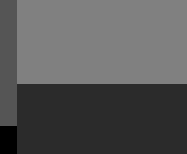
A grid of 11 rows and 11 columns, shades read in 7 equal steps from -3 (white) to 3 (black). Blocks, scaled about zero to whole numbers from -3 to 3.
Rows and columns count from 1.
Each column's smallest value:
1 0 0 0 0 0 0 0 0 0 0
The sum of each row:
1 1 1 1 1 1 21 21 21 23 23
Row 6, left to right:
1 0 0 0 0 0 0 0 0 0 0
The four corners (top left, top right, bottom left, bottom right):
1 0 3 2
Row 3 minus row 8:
0 -2 -2 -2 -2 -2 -2 -2 -2 -2 -2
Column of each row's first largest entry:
1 1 1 1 1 1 2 2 2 1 1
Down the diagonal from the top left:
1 0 0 0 0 0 2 2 2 2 2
